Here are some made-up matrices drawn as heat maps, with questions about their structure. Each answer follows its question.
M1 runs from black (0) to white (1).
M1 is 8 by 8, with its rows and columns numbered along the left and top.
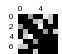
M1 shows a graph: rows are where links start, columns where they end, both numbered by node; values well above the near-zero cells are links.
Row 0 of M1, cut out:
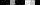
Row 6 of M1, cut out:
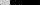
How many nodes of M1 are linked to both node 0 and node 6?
0
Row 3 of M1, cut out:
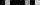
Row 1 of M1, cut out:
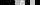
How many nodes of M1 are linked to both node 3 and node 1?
0
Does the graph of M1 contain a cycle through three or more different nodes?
yes
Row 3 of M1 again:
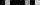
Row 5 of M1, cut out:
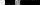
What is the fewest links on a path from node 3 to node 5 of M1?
1
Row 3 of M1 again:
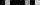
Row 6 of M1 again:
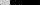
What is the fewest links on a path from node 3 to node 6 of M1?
2
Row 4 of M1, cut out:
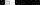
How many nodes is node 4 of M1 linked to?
2
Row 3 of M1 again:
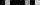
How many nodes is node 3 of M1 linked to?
3
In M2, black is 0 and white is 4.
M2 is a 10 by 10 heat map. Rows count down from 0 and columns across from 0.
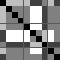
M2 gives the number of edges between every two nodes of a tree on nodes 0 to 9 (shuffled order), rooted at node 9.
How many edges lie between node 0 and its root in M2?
1
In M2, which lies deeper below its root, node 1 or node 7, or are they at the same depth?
node 1
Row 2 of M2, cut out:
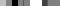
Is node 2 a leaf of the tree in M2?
yes
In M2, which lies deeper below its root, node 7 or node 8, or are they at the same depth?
node 8
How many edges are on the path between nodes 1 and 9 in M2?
2
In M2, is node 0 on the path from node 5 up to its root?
yes
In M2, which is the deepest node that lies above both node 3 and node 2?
7
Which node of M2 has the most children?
7
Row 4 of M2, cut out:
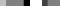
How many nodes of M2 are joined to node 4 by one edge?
1
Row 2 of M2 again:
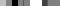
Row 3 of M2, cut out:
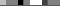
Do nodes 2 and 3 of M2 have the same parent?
yes
